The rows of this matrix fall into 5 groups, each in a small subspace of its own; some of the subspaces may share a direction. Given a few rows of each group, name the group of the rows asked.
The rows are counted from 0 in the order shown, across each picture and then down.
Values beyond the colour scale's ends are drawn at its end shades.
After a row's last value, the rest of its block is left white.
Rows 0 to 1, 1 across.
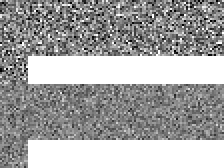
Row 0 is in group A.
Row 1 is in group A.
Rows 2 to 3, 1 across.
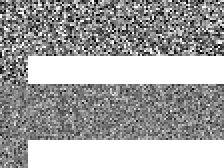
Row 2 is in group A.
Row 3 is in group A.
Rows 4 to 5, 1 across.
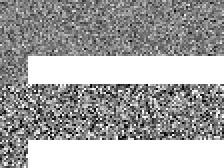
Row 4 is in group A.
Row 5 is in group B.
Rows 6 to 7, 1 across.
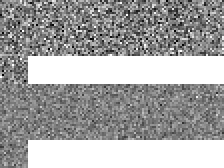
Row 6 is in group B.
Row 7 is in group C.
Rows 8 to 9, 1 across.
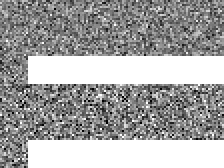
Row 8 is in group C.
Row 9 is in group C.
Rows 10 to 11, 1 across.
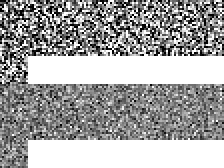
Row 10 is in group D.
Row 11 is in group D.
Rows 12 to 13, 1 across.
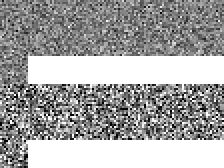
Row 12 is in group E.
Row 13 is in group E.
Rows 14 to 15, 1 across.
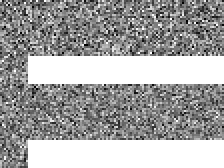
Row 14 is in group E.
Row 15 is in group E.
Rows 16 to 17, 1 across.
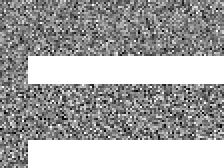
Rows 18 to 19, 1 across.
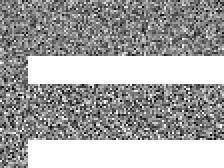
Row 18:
C
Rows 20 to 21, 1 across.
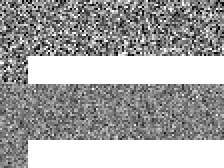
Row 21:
E
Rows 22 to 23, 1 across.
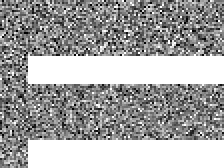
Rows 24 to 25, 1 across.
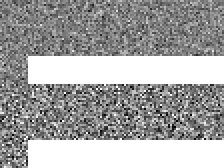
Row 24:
C
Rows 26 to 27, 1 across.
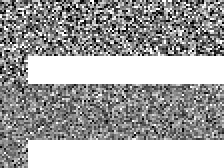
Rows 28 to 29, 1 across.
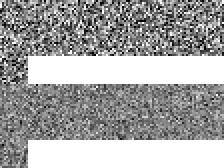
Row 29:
E
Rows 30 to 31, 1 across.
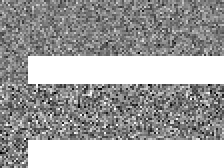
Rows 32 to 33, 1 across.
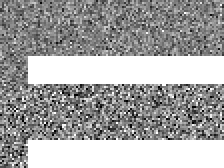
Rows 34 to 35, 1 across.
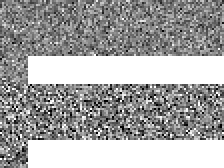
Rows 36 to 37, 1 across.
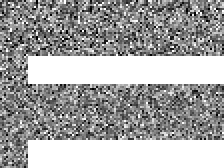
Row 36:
C
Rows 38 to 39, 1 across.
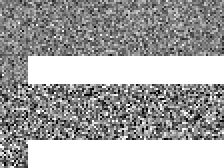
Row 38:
B
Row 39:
C
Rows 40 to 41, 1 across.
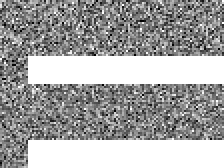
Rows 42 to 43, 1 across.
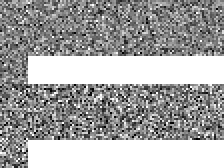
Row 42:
C
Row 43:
C
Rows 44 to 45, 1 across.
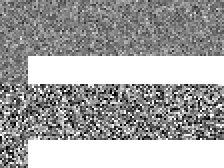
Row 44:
C
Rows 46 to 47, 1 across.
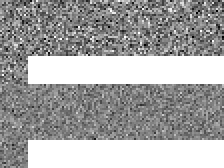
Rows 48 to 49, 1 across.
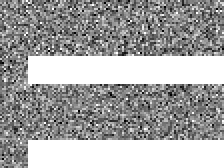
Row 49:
B
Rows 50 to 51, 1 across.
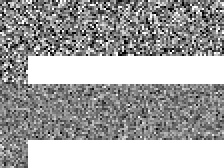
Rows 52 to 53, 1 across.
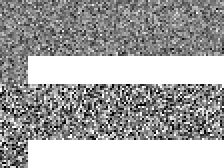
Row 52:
B
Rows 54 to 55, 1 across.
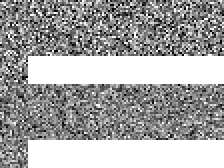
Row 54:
A
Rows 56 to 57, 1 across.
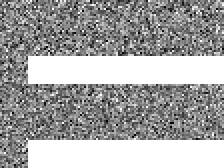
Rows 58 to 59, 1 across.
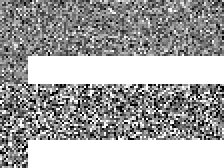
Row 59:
C
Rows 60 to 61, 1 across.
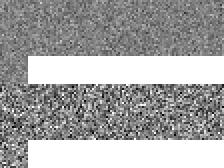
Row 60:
D
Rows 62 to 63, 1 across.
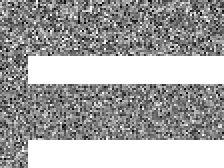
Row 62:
C
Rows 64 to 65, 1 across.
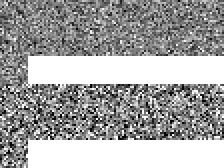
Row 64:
A
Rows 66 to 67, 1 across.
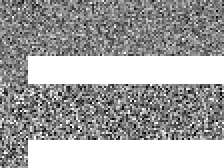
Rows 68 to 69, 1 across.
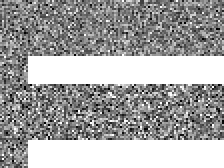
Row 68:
E
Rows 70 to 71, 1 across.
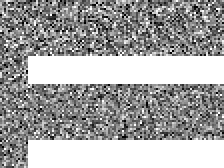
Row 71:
C
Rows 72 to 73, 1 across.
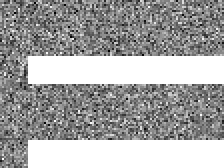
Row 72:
E
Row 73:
B
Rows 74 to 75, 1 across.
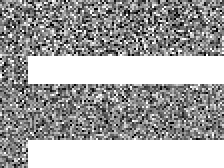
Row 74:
B
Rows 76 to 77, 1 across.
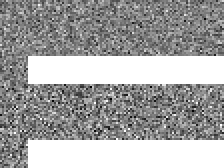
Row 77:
A
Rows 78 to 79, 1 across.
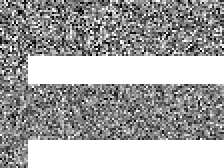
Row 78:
A
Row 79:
A
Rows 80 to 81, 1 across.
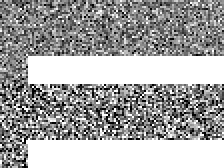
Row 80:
C
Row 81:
E
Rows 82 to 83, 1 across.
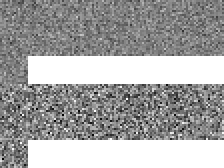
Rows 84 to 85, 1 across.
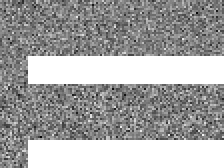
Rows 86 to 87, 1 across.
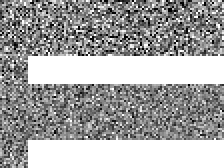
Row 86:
B
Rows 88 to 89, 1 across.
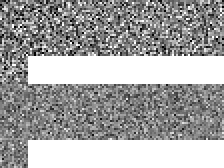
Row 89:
B
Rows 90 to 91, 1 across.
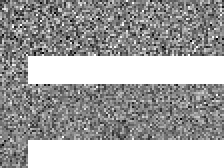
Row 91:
E
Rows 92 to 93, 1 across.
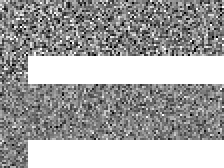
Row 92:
D
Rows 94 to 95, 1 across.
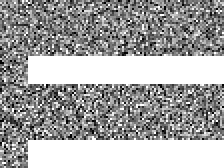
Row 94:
C
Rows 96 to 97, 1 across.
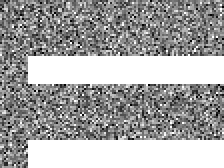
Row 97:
C
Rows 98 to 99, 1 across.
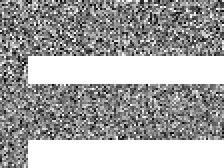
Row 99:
B
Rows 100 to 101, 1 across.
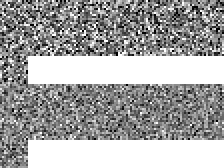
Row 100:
B
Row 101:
D
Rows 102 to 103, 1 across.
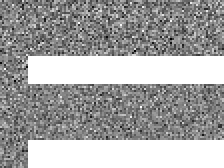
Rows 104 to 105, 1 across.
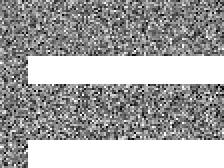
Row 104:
C
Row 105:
C
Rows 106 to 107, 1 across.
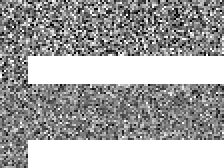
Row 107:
B
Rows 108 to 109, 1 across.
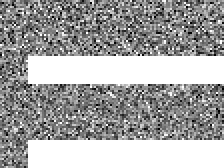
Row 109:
B
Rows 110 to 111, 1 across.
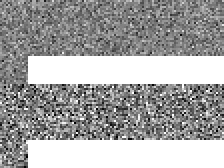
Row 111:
E
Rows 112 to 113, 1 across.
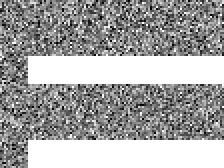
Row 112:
D
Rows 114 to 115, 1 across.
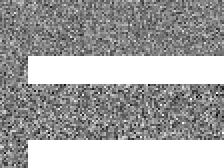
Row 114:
E
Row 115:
C
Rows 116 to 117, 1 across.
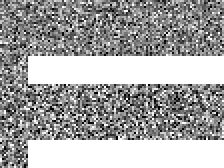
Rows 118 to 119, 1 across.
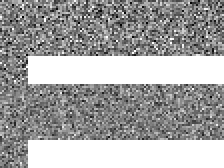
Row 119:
A
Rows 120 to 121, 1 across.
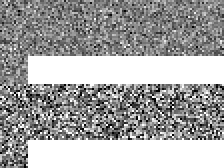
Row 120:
A
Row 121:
E
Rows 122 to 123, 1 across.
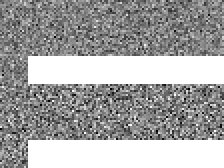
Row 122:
B
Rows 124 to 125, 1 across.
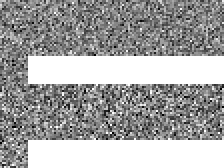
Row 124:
D
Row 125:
D
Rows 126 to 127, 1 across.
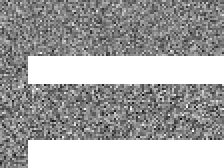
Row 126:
A
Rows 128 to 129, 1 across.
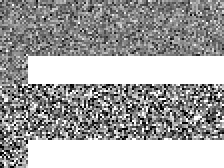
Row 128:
C
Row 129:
C
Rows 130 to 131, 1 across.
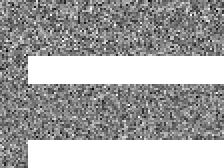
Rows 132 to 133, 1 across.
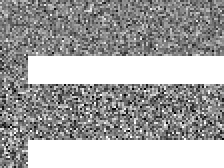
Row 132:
C
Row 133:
A
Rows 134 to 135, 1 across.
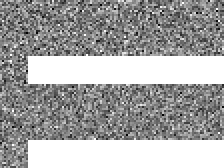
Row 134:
E
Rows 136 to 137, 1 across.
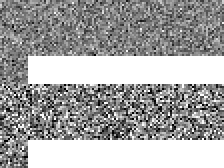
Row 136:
D
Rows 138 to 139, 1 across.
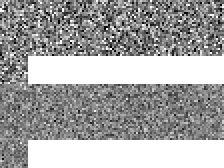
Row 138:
D
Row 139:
B
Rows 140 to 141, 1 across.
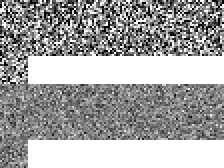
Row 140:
D
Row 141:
A
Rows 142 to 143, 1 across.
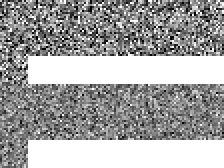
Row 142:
C
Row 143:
B
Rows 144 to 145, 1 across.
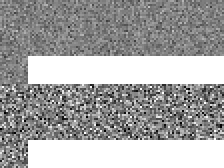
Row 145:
A
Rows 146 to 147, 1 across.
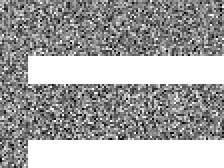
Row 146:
D
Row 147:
B
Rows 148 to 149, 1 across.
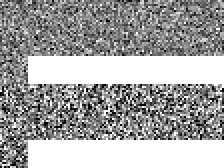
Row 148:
E
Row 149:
D
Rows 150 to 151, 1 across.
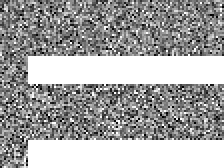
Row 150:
D
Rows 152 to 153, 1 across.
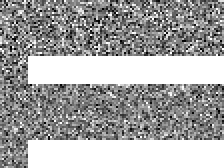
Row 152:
A
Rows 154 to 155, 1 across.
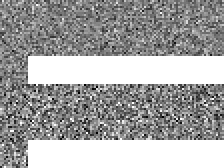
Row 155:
E
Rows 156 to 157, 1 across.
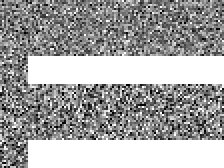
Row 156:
E
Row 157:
D
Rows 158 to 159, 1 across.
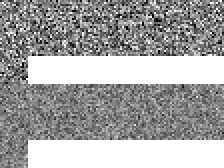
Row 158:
A
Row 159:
E
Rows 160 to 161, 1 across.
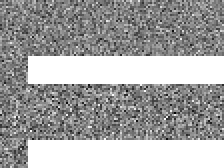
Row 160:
E
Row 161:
A
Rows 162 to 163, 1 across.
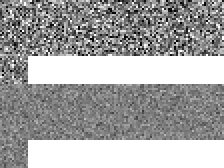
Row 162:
B
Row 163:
E
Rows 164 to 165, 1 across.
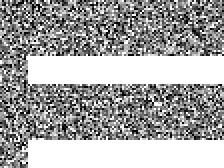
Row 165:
A
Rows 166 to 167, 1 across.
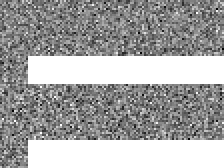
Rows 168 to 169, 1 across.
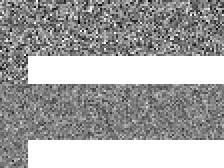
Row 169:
C
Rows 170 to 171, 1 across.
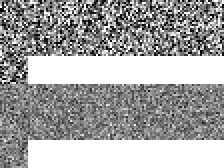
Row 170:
D
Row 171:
E
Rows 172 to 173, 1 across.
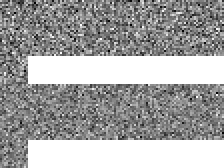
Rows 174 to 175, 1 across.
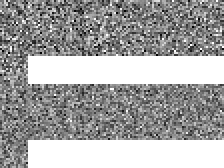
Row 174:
A
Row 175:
A
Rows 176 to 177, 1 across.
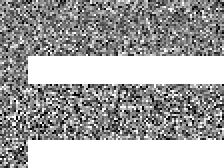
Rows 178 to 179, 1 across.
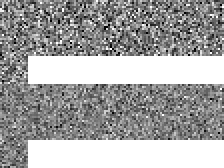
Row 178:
D
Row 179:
D
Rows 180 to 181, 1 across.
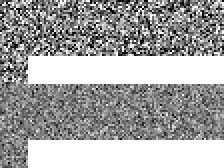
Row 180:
B
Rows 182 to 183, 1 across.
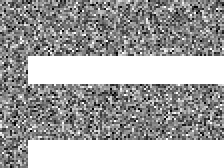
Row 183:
A
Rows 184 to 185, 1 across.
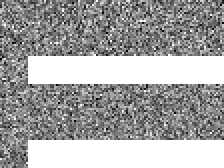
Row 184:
D
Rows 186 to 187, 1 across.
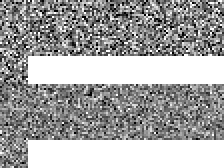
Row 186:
A
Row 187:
C
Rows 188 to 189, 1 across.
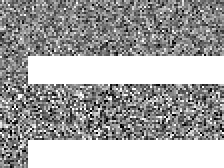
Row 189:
A
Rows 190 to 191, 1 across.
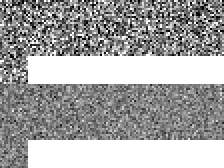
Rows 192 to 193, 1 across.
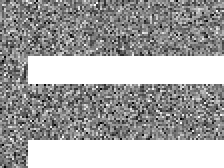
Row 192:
E
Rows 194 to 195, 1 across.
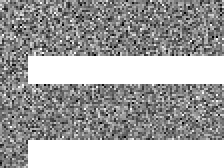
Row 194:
D
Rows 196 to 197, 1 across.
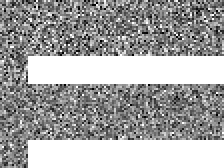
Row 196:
E
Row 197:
B
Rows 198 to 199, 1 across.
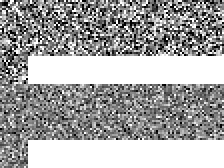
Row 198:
A
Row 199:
A
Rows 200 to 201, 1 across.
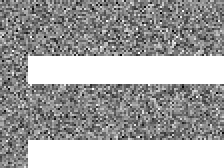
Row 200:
E
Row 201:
E
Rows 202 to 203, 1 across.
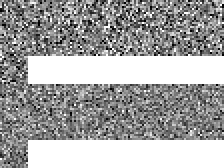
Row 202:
D
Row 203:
A
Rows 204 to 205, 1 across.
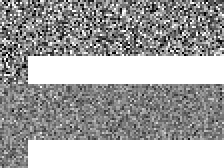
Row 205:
D
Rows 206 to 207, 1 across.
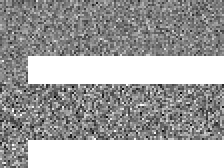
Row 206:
E
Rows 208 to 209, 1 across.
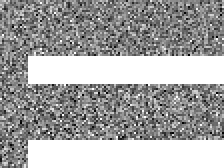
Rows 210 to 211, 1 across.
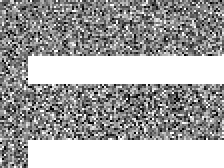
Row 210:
A
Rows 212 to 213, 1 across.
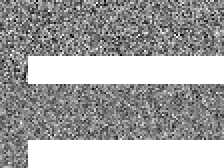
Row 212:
E
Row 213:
E
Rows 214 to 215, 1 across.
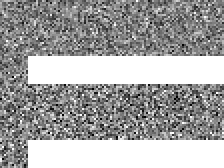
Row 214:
C
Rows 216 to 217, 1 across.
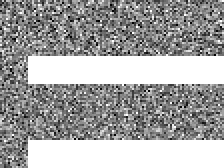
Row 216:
A
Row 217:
E
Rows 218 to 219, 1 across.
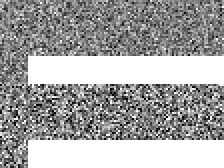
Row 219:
A
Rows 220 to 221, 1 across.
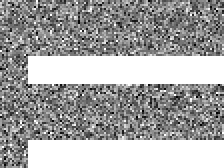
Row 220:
C
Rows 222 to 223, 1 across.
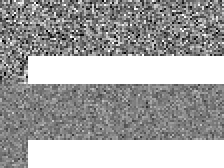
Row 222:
E
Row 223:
C
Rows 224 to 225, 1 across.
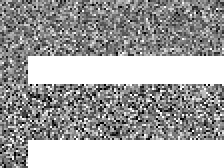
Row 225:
E
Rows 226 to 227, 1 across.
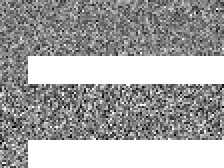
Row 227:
D
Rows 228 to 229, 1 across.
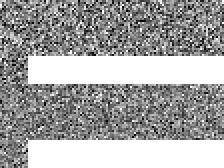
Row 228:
D
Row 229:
C
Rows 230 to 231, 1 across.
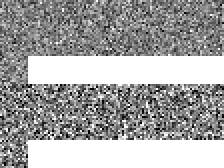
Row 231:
C
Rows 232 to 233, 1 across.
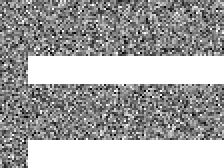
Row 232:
C
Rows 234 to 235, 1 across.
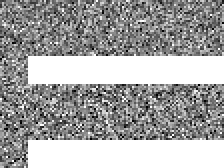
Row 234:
D
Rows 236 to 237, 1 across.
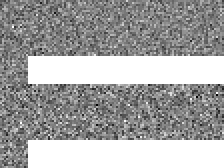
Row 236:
D
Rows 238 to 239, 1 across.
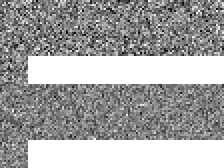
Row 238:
B
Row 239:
D
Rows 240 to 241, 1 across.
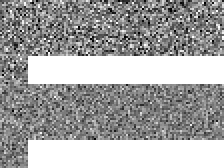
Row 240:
B
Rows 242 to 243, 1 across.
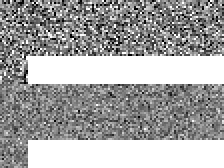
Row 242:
E
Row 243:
B
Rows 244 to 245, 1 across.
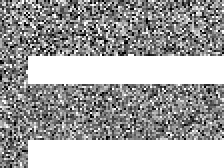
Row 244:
E
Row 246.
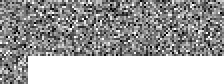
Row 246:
A
